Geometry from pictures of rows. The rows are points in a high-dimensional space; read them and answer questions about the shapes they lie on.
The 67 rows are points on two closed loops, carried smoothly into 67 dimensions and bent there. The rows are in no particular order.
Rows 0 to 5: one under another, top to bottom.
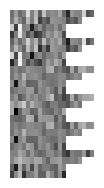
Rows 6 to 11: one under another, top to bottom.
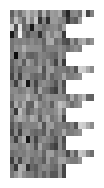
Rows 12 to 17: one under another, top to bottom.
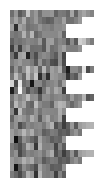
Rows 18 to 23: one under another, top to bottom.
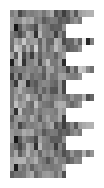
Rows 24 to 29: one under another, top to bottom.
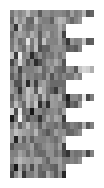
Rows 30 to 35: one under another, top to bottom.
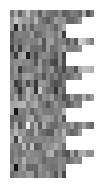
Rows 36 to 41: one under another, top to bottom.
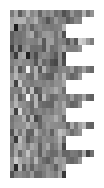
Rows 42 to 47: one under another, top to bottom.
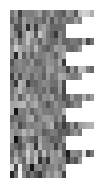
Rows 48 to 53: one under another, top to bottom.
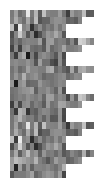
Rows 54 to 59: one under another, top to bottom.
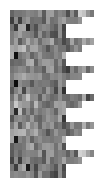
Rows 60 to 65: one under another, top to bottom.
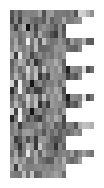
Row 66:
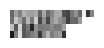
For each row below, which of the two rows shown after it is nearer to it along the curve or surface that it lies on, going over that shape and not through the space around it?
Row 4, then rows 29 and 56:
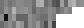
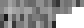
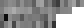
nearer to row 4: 56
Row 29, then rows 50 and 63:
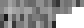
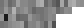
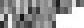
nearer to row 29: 50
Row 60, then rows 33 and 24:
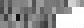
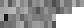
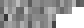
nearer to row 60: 24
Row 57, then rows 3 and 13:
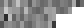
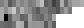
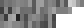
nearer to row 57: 3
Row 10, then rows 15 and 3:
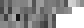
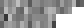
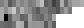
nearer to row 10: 15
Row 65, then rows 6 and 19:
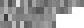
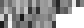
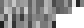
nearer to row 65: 6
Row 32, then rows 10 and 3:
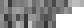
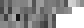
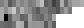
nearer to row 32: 3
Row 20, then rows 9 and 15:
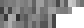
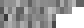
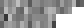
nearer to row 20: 9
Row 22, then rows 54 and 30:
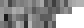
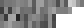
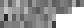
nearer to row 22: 30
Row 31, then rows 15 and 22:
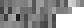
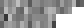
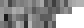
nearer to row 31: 15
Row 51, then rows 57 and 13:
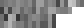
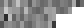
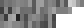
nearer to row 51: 13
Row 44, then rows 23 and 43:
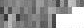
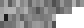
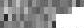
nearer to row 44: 43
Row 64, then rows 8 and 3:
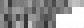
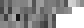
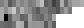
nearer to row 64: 3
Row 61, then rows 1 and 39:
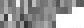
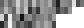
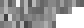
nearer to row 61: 39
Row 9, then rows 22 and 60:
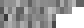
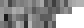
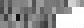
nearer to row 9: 60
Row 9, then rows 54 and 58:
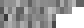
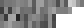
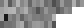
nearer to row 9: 54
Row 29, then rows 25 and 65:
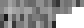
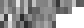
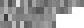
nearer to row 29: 65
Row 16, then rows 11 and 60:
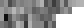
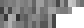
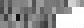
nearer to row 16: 60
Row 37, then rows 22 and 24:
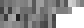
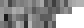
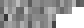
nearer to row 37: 24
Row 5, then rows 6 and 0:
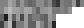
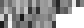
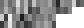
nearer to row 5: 6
